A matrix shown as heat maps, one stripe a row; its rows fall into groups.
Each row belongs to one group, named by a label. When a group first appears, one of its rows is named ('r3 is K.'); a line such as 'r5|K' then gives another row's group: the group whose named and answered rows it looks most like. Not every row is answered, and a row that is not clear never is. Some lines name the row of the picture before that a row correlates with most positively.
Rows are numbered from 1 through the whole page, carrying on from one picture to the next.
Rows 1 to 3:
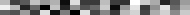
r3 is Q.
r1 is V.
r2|V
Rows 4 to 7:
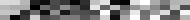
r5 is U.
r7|V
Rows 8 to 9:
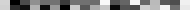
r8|V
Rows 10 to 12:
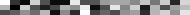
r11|Q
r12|Q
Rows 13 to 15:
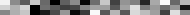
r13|V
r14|U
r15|U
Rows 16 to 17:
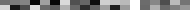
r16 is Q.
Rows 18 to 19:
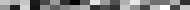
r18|U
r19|Q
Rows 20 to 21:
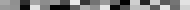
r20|V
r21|V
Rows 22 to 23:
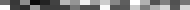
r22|Q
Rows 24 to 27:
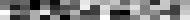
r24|Q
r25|Q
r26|V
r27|V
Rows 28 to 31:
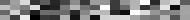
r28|U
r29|V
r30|U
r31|Q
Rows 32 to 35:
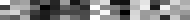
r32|U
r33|U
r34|U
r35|U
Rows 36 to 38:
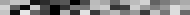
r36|U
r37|V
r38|Q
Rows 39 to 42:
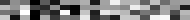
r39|Q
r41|Q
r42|Q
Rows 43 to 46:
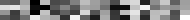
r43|Q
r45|Q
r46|V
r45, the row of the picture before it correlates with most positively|42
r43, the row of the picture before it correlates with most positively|42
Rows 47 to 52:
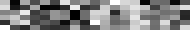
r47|Q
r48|V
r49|U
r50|U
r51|U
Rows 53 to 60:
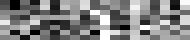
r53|Q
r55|U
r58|U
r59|Q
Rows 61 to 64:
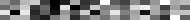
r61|V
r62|U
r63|Q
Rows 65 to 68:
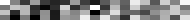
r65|V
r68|Q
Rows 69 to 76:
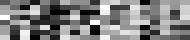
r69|Q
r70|V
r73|U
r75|Q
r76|Q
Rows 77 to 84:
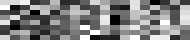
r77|U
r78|V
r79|Q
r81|V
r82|Q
